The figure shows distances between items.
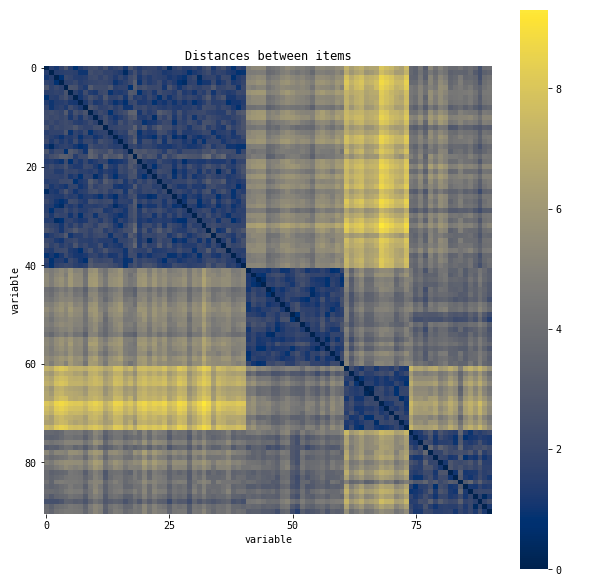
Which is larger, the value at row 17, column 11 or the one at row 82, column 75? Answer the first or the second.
the first
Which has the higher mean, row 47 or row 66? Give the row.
66
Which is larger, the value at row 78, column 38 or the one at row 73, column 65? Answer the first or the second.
the first
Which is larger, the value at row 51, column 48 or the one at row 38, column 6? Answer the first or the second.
the first
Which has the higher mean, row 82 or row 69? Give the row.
69
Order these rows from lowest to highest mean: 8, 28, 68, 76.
8, 28, 76, 68
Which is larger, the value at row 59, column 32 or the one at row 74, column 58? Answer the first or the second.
the first
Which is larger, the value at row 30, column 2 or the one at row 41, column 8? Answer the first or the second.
the second
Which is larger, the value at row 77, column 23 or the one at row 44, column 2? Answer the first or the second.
the second
